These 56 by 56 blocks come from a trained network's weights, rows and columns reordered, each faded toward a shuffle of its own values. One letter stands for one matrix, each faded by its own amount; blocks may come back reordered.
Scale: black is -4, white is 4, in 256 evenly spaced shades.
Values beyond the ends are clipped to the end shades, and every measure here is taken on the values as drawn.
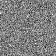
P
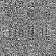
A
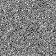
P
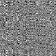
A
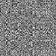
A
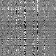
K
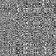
A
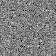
P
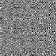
A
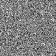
P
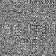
A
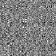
A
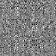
A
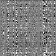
K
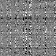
K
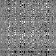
K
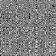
A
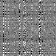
K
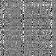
K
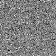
P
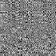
A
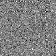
P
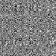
A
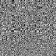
A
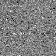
P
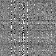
K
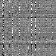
K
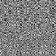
A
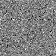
P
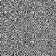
A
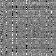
K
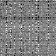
K
